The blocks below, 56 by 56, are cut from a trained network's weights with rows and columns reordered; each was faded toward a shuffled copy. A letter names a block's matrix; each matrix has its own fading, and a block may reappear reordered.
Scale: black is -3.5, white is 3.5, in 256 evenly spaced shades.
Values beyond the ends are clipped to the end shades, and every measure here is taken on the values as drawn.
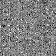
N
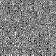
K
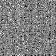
N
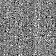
N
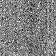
N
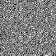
K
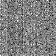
N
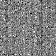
N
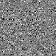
K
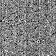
N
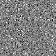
K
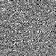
K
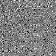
K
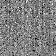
N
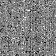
N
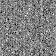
N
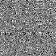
K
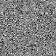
K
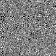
K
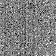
N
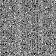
N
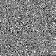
K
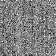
N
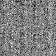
N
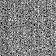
N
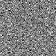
K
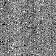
N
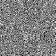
K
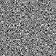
K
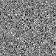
K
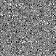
K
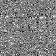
K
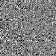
K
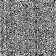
N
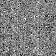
N
